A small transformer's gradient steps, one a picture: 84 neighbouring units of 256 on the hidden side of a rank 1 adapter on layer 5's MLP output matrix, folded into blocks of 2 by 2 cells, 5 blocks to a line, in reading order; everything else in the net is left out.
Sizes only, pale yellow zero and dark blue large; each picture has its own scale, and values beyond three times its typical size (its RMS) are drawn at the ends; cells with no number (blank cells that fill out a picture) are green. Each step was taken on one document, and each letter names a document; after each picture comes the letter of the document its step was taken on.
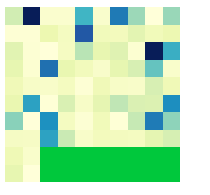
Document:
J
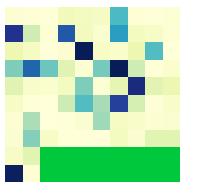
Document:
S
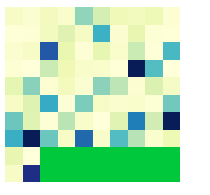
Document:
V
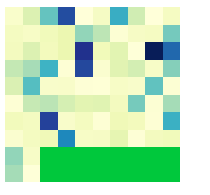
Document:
J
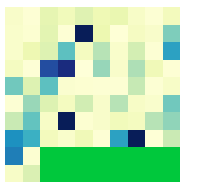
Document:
V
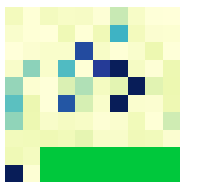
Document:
S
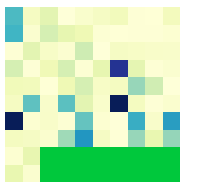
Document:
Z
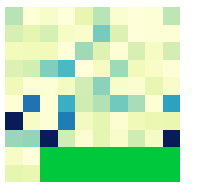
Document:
Z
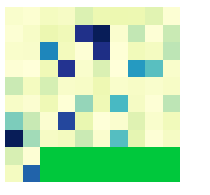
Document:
V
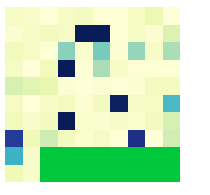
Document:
V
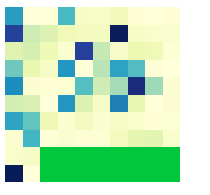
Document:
S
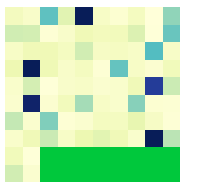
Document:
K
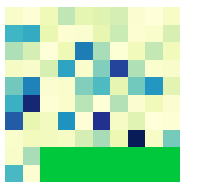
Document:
Z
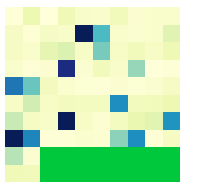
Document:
V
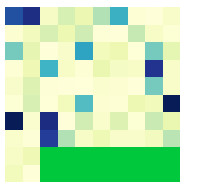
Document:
J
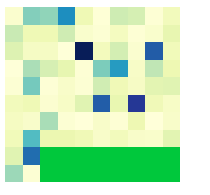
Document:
K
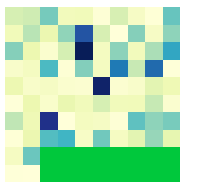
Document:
J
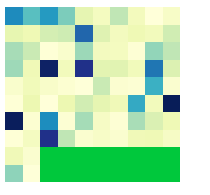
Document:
J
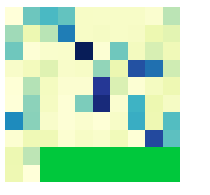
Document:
K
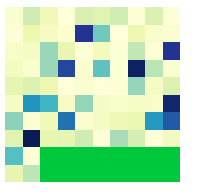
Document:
V
